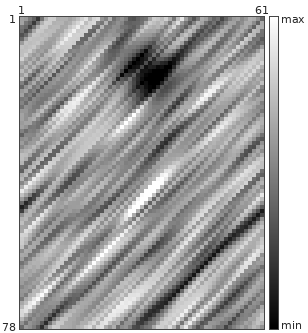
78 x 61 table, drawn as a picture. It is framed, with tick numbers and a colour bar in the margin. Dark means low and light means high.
Overall the values sit about 60% of the way up the scale. No row or column stands out. The ninth with the lowest average is the top middle. A single dip lies in the top middle.
